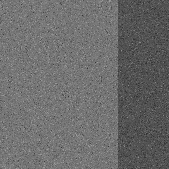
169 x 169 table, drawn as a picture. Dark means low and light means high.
There are no regular stripes. The left part is higher, up to a seam about 70% of the way across. Overall the values sit about 40% of the way up the scale.
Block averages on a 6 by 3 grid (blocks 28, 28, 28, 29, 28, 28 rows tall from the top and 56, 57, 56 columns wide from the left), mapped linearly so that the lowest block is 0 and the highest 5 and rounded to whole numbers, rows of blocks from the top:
5 5 0 / 5 5 0 / 5 5 0 / 5 5 0 / 5 5 0 / 5 5 0
